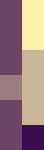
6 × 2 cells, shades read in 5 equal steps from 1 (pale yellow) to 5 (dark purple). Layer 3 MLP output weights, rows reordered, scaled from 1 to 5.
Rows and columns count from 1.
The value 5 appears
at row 6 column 2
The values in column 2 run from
1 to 5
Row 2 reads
4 1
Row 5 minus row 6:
0 -3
